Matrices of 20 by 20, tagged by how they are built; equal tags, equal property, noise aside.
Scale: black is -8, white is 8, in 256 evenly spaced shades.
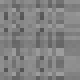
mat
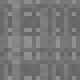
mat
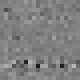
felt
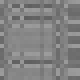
mat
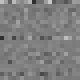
felt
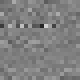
felt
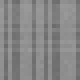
mat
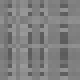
mat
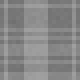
mat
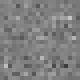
felt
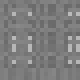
mat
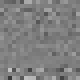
felt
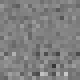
felt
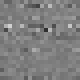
felt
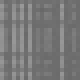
mat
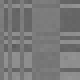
mat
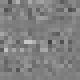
felt
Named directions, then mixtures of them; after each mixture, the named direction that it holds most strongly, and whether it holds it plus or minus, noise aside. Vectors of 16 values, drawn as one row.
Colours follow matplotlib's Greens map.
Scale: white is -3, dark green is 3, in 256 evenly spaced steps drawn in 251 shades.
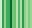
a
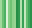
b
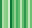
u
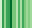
a, plus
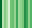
u, plus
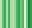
b, plus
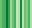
b, minus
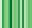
a, plus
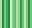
u, minus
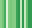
b, plus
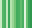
b, plus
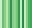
b, plus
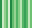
u, plus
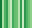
a, minus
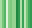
b, plus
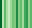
a, minus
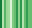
a, minus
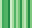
u, minus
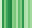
a, plus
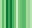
a, plus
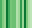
b, minus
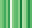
u, minus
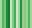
u, minus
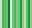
u, minus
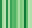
b, minus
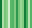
u, plus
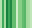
a, plus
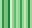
u, minus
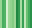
b, plus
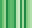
b, minus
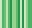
b, plus
